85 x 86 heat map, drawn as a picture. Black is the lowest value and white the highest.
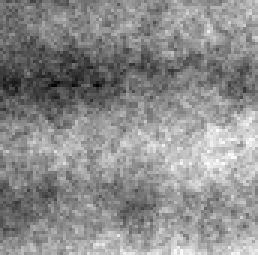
The ninth with the lowest average is the top left. Horizontal stripes repeat 2 times down the table. The histogram is bell-shaped. There is an overall slope up to the bottom right. Neither half mirrors the other.
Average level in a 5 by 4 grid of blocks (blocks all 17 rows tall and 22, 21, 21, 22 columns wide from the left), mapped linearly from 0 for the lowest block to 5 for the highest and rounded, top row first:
2 3 3 4 / 0 0 2 2 / 3 3 4 5 / 2 3 4 5 / 3 4 4 4
